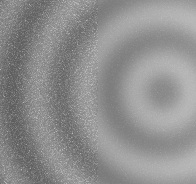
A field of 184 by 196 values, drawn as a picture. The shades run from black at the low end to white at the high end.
Rings: centred on the middle right. Slope: up to the right. Odd rows or columns: none. Ninth with the highest average: middle right. Seam: vertical, 50% of the way across, the right part calmer.
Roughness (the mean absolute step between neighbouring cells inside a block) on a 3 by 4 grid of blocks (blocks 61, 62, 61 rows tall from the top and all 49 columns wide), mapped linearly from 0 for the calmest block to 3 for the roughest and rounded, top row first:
3300
3300
3300
